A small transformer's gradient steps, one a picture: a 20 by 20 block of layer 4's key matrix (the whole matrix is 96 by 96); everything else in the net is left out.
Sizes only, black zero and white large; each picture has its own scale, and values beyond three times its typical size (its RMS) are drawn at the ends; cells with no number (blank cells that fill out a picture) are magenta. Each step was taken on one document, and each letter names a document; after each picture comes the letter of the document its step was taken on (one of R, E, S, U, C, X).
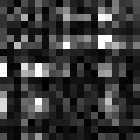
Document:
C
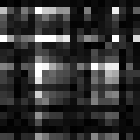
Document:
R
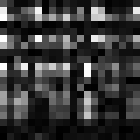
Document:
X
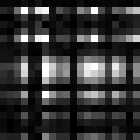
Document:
R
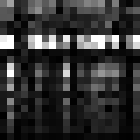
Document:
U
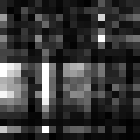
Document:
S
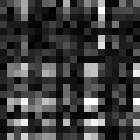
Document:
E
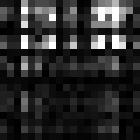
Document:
C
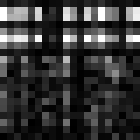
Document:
X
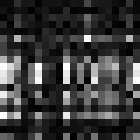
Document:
R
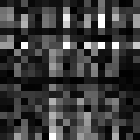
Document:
E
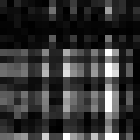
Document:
E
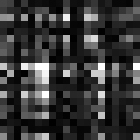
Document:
X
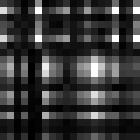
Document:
R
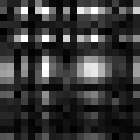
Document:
R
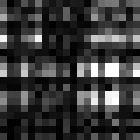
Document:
C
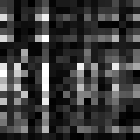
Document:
S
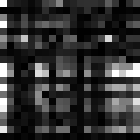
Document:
U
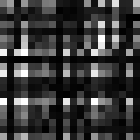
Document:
E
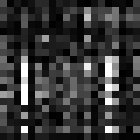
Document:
S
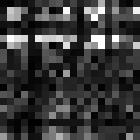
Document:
E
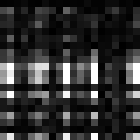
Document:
R
